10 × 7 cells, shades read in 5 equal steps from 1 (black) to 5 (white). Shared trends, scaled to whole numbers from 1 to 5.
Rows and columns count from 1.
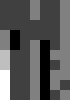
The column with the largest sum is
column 1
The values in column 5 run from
1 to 2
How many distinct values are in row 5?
3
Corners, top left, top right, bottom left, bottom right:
2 3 5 3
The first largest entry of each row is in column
4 4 7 1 1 1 1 1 1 1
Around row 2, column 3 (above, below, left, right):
2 2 2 3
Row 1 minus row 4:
-1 1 0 1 0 0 0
